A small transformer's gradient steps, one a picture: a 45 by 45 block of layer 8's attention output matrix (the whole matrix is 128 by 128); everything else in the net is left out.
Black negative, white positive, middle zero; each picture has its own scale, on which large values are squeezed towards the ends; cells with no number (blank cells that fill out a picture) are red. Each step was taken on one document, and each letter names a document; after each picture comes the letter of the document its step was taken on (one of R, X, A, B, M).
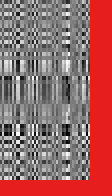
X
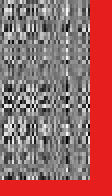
X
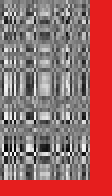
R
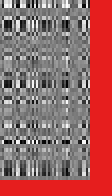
X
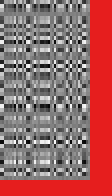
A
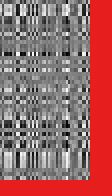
R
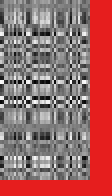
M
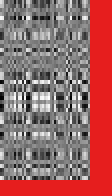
A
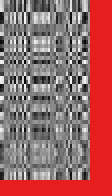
M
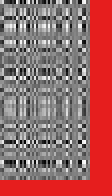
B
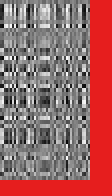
R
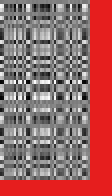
A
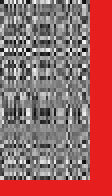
M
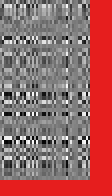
X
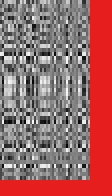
R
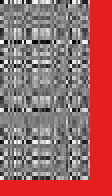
A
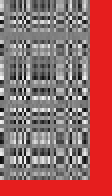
A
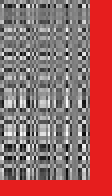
B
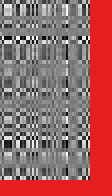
X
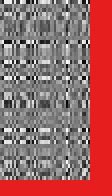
R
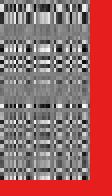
M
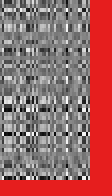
B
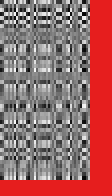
M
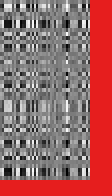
X
